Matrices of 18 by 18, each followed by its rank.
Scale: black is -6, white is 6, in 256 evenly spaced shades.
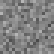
full rank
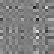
two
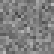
full rank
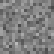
full rank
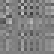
two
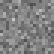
full rank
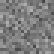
full rank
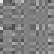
two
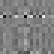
two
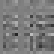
two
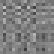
two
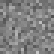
full rank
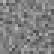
full rank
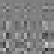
two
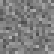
full rank
